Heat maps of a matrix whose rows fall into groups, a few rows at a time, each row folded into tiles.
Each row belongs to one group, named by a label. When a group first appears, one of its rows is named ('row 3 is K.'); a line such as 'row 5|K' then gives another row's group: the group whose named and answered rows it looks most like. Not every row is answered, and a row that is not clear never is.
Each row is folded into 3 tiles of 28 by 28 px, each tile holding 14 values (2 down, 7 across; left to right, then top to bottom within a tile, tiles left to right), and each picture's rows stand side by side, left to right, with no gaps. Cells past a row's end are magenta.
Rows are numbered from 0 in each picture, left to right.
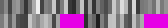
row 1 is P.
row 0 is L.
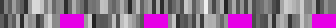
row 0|P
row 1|L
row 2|L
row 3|P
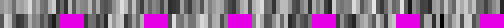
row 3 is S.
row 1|P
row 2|P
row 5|P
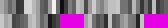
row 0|S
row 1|S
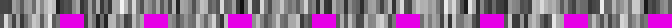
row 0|P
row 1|P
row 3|S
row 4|L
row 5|S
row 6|P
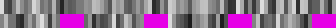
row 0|L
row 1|L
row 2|S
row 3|S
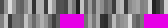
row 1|L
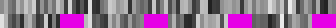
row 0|S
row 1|S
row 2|L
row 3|L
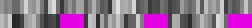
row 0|S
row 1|P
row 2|P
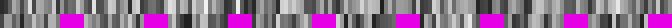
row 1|S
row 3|P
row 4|S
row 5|P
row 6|P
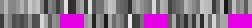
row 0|L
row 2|L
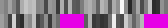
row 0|S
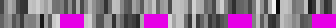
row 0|P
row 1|S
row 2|S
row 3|L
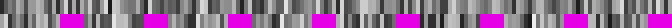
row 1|L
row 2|L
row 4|S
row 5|P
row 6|L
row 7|S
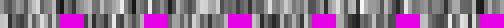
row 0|L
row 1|L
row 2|P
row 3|L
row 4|S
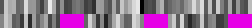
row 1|P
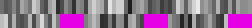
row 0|L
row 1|S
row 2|S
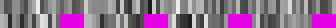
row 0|L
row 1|S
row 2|S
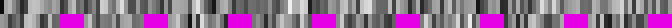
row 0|P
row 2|S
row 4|S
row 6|P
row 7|S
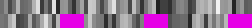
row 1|S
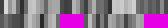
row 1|P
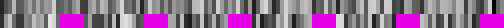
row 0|P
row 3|P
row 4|S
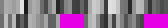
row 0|L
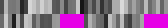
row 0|P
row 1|P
